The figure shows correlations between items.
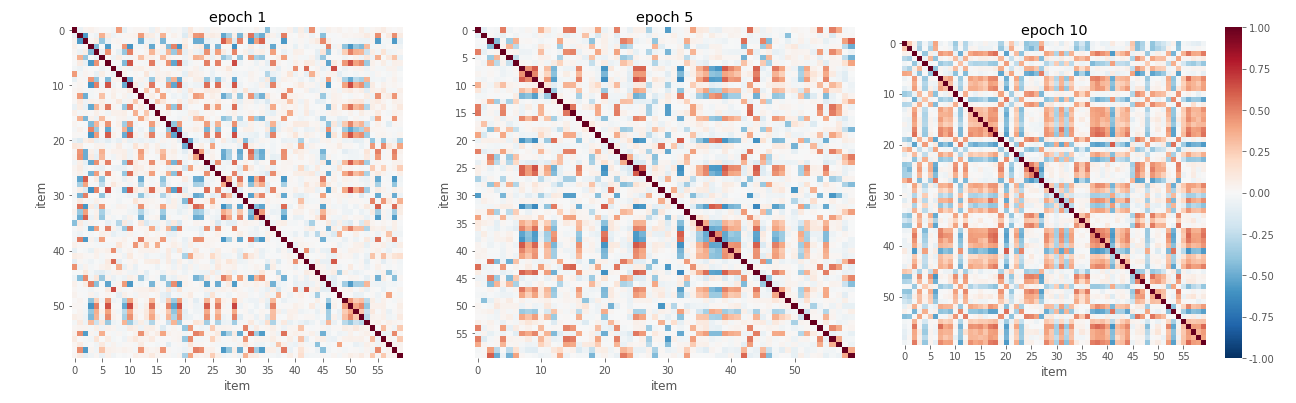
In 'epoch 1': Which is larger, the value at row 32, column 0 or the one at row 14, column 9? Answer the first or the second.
the first
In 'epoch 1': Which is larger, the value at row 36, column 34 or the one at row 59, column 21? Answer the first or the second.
the second
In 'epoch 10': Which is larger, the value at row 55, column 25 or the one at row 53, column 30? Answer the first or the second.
the second
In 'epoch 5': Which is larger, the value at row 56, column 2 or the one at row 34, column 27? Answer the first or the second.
the first
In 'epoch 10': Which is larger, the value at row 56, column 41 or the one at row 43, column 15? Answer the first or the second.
the second
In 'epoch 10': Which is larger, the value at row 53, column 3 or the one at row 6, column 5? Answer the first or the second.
the first
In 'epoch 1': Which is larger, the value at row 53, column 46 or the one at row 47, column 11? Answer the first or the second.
the first
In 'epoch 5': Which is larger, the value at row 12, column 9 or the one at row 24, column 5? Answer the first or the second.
the second
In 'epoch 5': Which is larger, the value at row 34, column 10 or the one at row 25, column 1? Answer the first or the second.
the first
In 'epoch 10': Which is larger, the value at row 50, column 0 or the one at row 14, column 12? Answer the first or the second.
the second
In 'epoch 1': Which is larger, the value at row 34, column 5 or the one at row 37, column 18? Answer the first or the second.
the second
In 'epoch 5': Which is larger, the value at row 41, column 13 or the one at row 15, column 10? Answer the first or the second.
the second
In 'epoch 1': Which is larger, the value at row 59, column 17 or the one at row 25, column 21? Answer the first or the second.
the second
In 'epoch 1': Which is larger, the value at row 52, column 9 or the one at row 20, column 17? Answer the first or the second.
the second
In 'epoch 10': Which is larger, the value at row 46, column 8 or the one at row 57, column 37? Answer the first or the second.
the second
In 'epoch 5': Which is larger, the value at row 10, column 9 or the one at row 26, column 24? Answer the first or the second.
the first
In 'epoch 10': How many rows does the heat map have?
60
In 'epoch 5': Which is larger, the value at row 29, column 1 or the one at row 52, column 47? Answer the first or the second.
the second
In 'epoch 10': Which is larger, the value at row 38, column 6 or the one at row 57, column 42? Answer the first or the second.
the second
